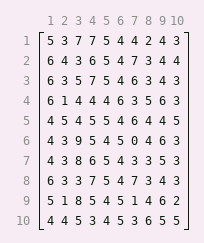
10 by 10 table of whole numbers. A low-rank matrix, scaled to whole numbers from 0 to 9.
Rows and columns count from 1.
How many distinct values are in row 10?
4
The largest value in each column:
6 5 9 7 5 6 7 6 6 5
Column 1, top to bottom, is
5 6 6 6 4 4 4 6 5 4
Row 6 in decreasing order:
9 6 5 5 4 4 4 3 3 0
